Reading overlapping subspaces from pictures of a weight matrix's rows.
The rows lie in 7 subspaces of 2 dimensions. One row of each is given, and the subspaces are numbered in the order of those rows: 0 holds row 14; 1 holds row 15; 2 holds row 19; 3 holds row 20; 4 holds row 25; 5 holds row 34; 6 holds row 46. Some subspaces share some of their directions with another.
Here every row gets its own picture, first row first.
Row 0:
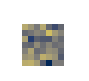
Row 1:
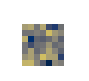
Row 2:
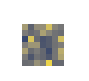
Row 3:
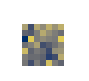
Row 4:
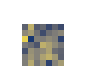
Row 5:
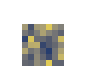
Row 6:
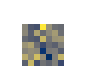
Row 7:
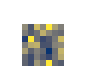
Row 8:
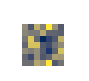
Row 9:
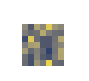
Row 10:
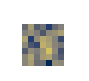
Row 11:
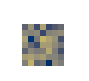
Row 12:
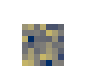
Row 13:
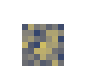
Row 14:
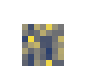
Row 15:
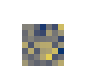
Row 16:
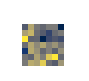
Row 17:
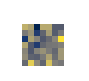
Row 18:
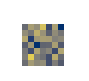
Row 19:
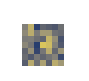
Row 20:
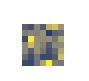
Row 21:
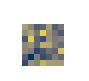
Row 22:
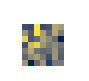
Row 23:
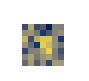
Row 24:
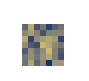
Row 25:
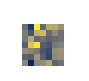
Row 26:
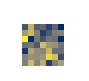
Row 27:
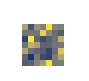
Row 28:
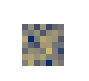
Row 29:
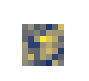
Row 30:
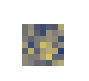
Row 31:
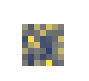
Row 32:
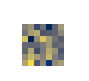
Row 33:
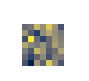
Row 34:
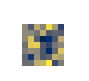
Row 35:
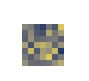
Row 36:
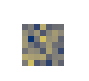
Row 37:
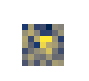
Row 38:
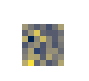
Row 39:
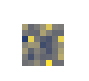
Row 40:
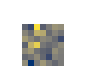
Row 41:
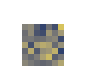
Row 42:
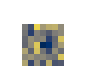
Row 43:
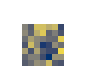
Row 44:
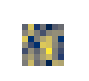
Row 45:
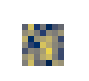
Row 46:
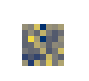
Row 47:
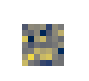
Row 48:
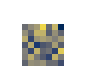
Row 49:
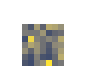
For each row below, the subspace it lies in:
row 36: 6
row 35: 1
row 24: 2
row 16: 5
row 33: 0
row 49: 3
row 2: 4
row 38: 0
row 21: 2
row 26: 5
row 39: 4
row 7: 0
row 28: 6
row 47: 2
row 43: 1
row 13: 0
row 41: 1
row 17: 4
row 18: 1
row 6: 6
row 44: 2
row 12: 3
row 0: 3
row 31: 6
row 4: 5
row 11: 6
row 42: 2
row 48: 1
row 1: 3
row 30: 1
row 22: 4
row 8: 5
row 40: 4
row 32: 0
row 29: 5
